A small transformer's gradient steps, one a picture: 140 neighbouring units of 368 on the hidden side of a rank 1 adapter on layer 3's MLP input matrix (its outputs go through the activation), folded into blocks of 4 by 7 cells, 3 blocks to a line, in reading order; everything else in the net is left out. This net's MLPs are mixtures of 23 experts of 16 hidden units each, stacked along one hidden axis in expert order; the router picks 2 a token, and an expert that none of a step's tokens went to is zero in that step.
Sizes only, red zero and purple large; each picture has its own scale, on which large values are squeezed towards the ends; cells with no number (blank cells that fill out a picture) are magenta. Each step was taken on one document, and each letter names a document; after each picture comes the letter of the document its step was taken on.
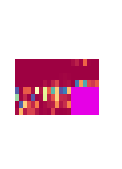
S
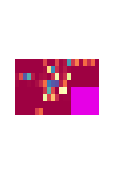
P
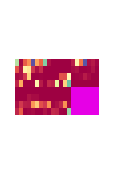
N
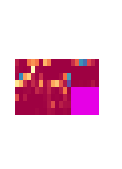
N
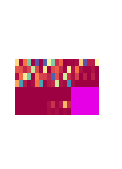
N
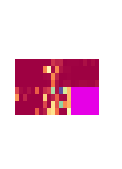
S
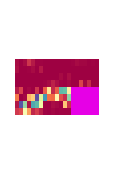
S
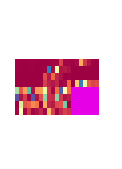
S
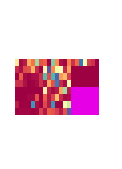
N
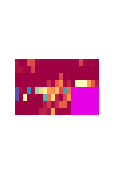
S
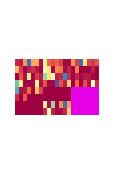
N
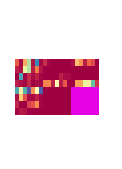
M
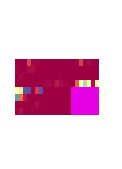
M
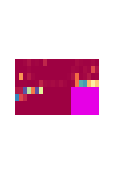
M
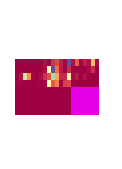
P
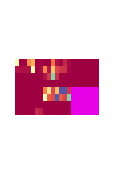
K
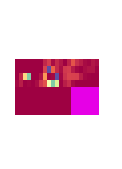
P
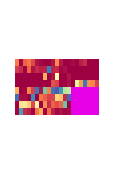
S
